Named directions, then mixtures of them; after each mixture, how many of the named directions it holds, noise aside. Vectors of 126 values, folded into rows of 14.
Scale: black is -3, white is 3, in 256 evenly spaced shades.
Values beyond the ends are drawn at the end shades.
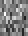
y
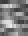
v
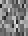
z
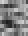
one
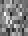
two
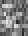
three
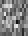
three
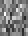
one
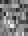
three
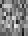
three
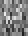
one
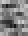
one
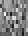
two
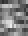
one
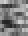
one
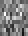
one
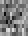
two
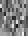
two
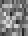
three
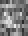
two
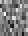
three
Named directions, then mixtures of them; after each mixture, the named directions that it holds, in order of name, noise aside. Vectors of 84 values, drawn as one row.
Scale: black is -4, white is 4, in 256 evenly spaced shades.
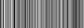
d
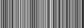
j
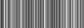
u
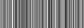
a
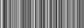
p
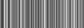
u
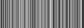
j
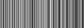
d, j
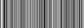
p, u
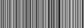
a, j, u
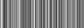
p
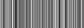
a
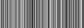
a, j, p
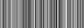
p, u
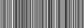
a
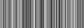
a, p, u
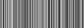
a, d, j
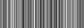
p, u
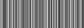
a, j, p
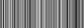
d, j
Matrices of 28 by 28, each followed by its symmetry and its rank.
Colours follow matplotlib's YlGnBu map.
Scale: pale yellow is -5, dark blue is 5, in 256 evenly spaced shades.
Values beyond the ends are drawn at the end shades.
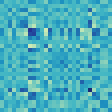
symmetric, rank three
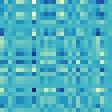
neither, rank two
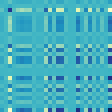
symmetric, rank one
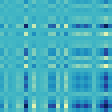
symmetric, rank one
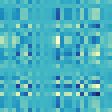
neither, rank two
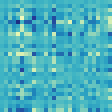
antisymmetric, rank two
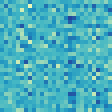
neither, rank five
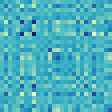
symmetric, rank three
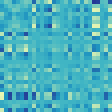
antisymmetric, rank two
